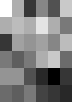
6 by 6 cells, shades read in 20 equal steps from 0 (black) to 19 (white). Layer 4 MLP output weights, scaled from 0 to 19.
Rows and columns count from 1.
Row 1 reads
19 13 4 10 6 15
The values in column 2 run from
7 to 14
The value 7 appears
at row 4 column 2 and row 6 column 2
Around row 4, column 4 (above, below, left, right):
12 3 9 15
